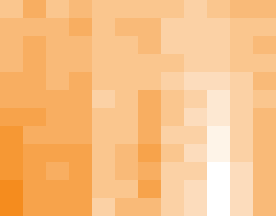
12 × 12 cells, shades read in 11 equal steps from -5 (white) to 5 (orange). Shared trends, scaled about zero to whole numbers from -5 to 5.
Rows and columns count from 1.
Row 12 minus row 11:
0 0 0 0 -1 1 -2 0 0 0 0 0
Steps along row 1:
up down up down same same same down up up same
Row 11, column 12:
1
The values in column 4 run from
1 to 3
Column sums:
32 28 21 25 -2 4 17 -7 -17 -34 -10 9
